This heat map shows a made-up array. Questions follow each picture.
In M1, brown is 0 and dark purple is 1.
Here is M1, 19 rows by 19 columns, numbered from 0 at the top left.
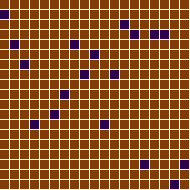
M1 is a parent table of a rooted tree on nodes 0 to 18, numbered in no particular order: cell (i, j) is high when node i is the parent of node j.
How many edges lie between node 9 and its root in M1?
4
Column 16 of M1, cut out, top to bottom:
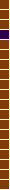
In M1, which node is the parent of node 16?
3
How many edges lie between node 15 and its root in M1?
9
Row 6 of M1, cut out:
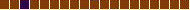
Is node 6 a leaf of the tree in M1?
no
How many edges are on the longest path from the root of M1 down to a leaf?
11
